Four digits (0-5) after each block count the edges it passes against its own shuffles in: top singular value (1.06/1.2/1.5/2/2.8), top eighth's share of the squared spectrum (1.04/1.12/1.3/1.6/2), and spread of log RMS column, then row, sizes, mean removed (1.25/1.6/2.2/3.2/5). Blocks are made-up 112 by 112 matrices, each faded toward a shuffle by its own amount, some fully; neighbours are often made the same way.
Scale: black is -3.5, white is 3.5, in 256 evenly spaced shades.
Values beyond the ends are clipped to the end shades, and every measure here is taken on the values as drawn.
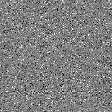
4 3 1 2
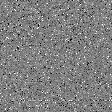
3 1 0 0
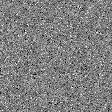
1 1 0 0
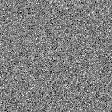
3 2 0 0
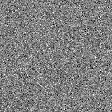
3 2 1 1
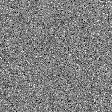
3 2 0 0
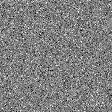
2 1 0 0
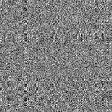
4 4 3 2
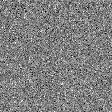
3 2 0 0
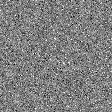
2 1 0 0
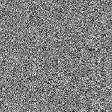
4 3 2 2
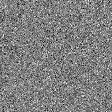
3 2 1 0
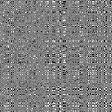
5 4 4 4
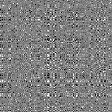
5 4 3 3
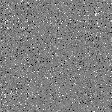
1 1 1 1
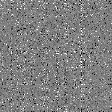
2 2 2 2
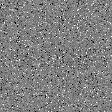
1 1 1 1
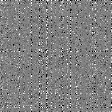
2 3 4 3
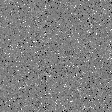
1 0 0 0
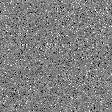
2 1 0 0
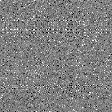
4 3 2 2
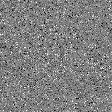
3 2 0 1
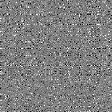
4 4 2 3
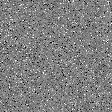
0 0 0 0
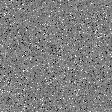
0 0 0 0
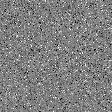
2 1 0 0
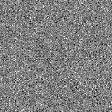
4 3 1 2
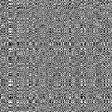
5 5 4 4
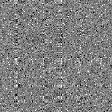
4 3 2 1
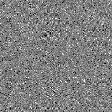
4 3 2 1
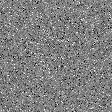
2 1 0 0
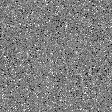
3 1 0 0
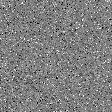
0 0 0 0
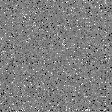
3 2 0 1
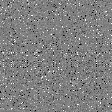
3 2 1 2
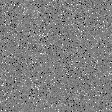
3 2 1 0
